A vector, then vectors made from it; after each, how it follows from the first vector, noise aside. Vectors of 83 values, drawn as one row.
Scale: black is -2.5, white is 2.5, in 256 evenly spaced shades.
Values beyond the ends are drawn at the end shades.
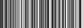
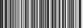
copied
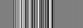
partly zeroed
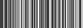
copied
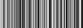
negated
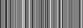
partly zeroed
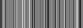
partly zeroed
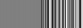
partly zeroed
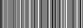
partly zeroed
